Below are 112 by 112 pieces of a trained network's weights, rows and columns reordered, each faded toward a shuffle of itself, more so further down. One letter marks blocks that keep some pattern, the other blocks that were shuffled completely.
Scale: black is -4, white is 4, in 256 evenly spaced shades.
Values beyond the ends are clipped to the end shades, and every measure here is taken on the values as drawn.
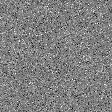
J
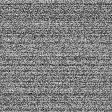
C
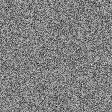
J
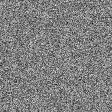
J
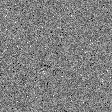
J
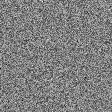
J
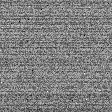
C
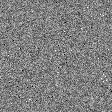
J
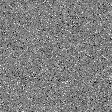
J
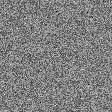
J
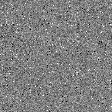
C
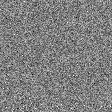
C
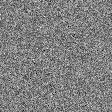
J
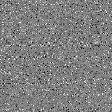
C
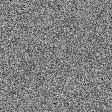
J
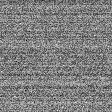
C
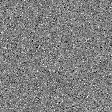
C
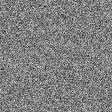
J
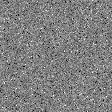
J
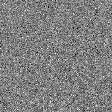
C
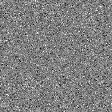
C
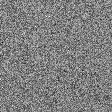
J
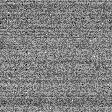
C
